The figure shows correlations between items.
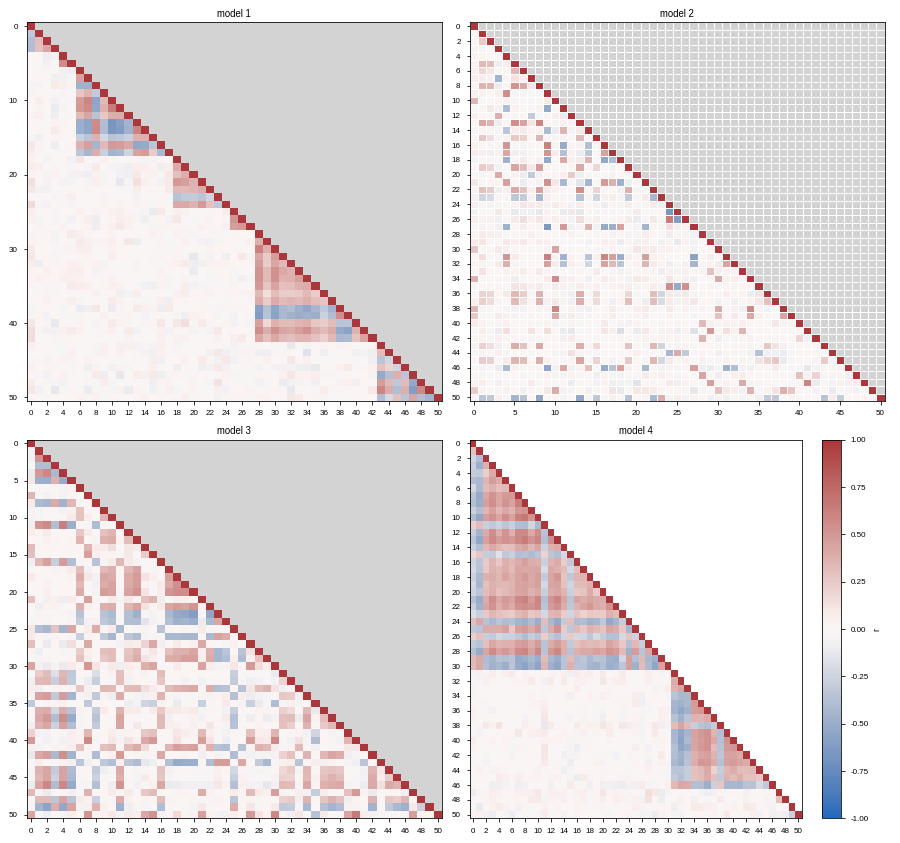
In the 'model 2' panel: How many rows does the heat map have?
51
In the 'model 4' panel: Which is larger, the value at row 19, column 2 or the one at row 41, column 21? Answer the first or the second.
the first
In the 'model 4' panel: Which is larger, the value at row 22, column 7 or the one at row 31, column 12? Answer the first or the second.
the first
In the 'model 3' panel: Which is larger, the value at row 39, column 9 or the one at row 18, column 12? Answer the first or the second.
the second
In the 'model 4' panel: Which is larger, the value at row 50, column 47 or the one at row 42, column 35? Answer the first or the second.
the second
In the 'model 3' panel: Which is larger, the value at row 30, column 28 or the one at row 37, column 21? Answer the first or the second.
the first
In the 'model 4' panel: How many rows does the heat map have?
51
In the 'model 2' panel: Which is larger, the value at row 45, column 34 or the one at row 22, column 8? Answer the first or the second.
the second
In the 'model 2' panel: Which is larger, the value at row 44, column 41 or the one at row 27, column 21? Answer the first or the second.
the first
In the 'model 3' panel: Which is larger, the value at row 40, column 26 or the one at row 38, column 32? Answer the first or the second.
the second
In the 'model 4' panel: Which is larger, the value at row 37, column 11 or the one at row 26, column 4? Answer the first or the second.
the first
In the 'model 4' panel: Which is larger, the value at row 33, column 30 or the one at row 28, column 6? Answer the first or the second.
the second
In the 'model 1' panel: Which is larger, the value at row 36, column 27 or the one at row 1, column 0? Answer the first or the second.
the first
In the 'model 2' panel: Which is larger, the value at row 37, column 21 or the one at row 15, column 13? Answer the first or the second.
the second
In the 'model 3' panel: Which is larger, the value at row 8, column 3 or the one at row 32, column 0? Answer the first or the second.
the first
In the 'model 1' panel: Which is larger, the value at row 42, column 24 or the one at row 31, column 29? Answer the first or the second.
the second
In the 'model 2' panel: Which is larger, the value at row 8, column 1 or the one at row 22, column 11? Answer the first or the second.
the first
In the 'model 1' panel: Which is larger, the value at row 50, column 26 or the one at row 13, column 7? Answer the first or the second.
the first
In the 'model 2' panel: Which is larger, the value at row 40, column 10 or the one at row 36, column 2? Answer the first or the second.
the second
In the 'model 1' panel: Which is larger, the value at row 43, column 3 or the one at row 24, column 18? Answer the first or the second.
the second
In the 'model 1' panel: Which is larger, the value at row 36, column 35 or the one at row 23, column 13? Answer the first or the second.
the first
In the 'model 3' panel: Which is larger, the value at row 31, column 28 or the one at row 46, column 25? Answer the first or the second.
the first
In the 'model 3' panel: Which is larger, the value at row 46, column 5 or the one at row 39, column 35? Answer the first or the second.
the second
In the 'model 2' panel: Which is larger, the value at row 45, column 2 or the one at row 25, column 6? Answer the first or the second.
the first
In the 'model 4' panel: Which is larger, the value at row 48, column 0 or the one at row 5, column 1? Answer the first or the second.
the first
